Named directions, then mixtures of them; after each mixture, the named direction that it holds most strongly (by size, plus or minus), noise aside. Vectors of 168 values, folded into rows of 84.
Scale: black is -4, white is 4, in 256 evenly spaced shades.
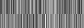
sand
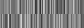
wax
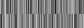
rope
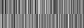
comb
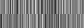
sand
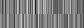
comb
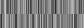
rope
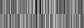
wax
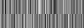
comb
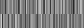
wax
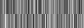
sand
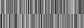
rope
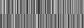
comb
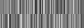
wax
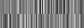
wax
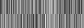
sand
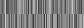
rope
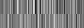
wax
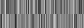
rope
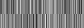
sand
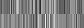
sand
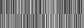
sand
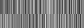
sand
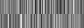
wax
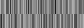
rope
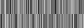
rope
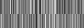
sand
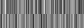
rope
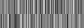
wax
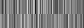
comb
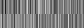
comb
